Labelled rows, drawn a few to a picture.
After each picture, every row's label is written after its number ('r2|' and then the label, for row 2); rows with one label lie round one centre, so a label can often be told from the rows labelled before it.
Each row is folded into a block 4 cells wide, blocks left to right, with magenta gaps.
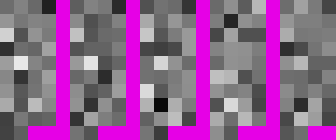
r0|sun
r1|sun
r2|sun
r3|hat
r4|sun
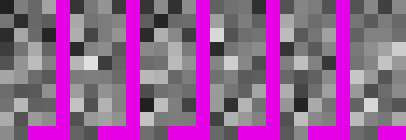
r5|hat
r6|sun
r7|hat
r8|sun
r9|sun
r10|hat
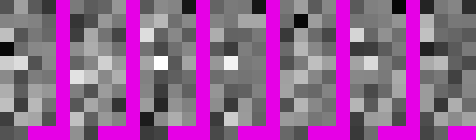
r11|sun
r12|hat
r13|sun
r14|sun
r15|hat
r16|sun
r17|sun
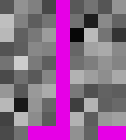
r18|sun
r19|hat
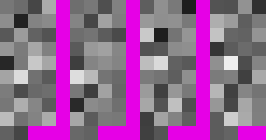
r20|hat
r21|hat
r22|sun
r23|sun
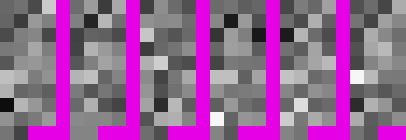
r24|hat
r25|hat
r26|sun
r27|hat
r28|hat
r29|hat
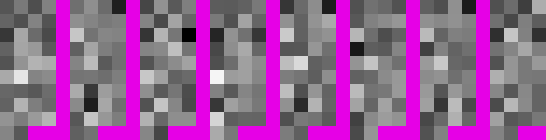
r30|hat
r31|sun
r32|hat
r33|hat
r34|sun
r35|sun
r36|sun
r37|hat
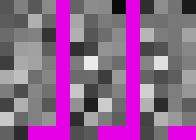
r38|hat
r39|sun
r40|sun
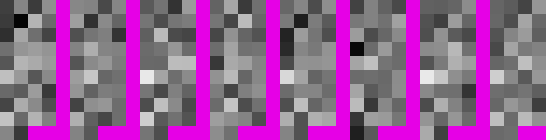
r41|hat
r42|hat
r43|hat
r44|hat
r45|hat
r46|sun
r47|hat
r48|hat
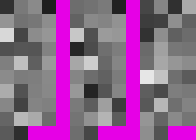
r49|sun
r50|sun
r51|hat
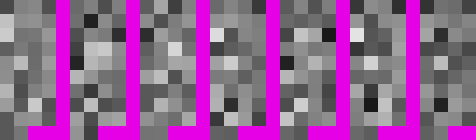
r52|sun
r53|hat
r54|hat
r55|sun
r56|hat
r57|sun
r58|sun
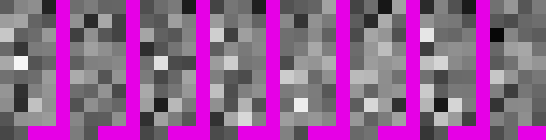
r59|sun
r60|hat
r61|sun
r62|sun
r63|hat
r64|hat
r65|sun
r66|hat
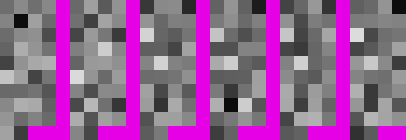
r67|hat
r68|hat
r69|sun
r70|sun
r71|sun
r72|sun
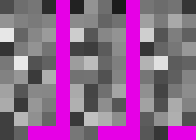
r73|sun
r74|sun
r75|sun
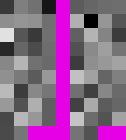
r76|sun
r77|hat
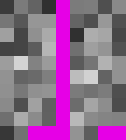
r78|sun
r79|hat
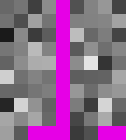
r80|hat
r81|sun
